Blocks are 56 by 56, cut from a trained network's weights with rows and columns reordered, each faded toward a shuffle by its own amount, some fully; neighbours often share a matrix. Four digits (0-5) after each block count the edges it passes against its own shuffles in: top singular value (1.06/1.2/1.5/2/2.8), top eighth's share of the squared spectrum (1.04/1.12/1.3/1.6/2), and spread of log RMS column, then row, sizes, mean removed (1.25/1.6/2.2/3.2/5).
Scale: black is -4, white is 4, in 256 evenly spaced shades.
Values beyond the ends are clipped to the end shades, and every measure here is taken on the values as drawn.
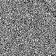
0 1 0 0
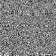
3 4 1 2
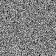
0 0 0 0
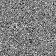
0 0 0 0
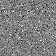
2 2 0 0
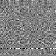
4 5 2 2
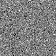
0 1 0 0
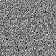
2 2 1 0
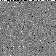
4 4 0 1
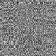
4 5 2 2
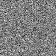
2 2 0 0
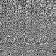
3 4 1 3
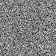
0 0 0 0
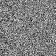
2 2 0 0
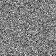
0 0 0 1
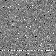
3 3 0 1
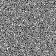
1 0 0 0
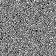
0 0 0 0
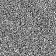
2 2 0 0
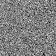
0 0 0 0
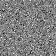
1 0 0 0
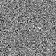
2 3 0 1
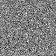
0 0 0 0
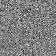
0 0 0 0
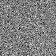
1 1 0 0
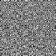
3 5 1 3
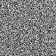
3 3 0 0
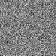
3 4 0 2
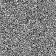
1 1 0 0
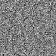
2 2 1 0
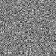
3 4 1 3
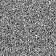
1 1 0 0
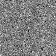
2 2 0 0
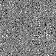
2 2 1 0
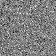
2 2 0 0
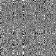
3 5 3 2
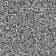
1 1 0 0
